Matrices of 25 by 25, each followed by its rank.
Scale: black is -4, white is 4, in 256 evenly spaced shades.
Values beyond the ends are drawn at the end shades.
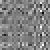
three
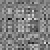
three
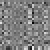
three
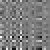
two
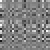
two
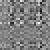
three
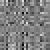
three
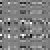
two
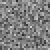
full rank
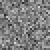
full rank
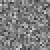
full rank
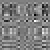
two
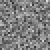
full rank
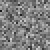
full rank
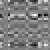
two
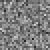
full rank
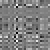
two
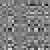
three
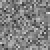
full rank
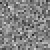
full rank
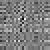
three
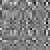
three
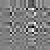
two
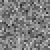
full rank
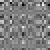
two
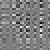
two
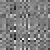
three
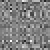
three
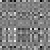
two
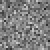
full rank
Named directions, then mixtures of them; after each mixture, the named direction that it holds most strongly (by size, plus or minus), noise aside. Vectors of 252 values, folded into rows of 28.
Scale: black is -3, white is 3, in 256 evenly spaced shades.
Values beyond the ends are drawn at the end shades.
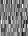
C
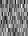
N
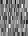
C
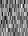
N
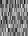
N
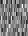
C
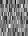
N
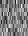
N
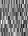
N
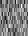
N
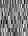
N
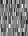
C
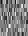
N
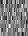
C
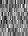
N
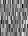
C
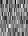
N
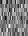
N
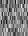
N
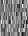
C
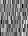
C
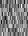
N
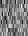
N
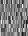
C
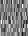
C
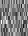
N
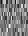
N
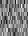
N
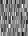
C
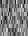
N
